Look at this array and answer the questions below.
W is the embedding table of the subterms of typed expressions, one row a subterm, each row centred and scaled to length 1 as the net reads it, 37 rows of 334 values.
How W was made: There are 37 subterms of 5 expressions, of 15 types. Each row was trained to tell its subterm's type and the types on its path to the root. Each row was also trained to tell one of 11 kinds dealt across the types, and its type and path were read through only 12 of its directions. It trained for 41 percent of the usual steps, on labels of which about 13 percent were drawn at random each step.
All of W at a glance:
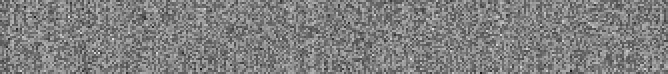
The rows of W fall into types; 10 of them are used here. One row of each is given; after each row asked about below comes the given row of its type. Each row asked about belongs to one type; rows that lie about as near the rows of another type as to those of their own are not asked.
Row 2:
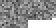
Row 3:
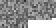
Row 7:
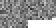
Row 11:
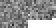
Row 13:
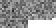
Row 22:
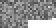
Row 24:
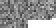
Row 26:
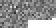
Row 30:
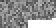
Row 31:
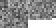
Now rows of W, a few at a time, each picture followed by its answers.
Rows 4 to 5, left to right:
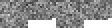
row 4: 7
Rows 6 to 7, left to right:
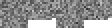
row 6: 13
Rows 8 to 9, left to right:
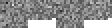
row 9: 24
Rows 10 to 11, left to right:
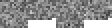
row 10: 7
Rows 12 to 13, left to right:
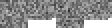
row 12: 30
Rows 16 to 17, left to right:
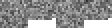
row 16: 11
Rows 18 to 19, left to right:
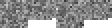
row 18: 26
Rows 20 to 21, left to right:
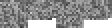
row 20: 3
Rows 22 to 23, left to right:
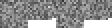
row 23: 13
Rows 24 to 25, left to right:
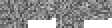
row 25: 13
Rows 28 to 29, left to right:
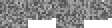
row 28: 30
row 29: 11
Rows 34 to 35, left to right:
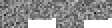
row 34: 30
